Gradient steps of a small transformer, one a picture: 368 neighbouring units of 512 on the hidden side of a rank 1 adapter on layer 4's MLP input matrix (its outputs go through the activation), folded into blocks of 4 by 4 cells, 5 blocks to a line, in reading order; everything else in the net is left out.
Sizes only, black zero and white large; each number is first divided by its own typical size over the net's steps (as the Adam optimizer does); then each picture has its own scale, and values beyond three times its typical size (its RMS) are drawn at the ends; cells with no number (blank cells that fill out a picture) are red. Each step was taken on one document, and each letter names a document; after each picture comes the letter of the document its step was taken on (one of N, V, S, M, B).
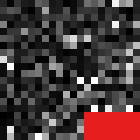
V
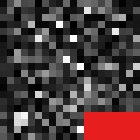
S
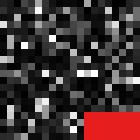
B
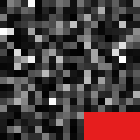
S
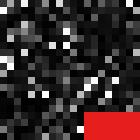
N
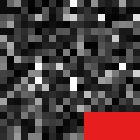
V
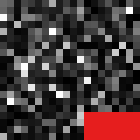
S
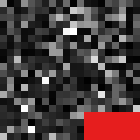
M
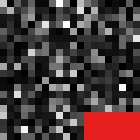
M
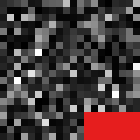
S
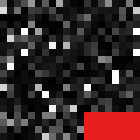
N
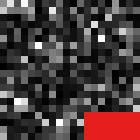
M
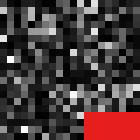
S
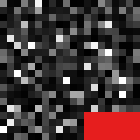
B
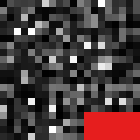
M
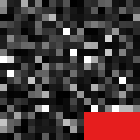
B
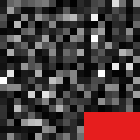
V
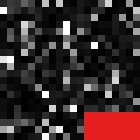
N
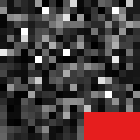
V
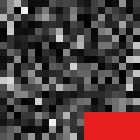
V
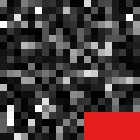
B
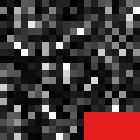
B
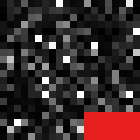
N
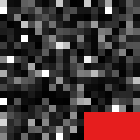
B
